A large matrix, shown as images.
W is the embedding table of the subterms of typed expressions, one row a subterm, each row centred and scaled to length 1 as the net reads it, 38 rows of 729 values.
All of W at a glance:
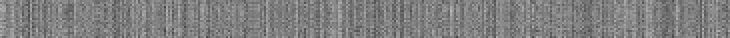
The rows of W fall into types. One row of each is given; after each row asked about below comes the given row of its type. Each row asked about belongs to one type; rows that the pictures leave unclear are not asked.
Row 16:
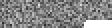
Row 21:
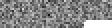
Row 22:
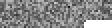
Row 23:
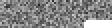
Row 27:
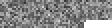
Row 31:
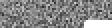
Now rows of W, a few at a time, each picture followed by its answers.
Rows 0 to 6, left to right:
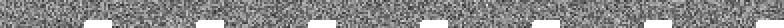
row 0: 31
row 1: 23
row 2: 16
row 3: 23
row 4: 21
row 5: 27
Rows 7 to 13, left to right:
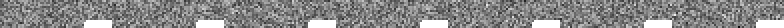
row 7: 16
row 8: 22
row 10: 22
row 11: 16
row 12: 16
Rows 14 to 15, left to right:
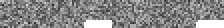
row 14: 22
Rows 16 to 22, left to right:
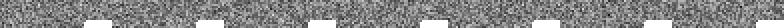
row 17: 23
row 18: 27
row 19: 22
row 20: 16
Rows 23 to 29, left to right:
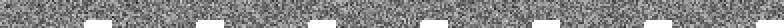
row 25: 23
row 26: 31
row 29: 23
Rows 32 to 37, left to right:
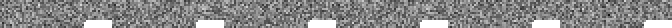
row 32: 16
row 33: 22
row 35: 22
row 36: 23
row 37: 21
